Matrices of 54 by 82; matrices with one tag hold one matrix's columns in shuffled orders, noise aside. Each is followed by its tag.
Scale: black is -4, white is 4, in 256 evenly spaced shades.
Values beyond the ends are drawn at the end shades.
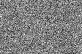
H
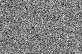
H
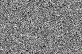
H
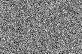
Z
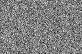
Z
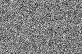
H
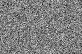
H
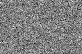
H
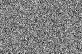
Z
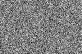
Z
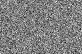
Z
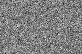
H
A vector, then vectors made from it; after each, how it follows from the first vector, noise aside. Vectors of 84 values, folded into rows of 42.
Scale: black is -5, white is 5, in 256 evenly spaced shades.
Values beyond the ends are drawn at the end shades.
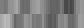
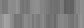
shrunk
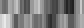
scaled up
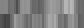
negated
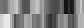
scaled up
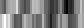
scaled up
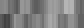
negated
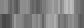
negated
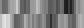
scaled up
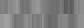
shrunk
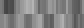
wrapped around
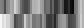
scaled up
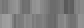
shrunk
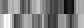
scaled up
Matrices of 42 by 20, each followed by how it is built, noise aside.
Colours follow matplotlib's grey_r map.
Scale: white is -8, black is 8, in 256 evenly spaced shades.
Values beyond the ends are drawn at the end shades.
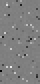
sparse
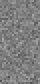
noise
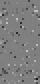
sparse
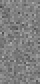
noise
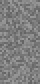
noise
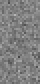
noise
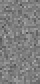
noise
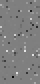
sparse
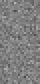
noise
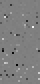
sparse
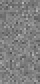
noise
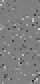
sparse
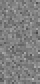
noise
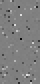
sparse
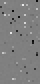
sparse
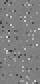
sparse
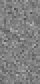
noise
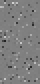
sparse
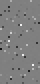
sparse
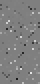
sparse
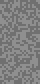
noise
